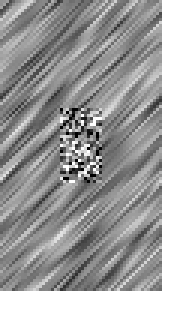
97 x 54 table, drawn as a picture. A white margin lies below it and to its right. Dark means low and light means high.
The halves do not mirror each other. Values change most from cell to cell in the centre. In the centre lies a patch that is rougher than the rest. The grain runs diagonally up to the right.
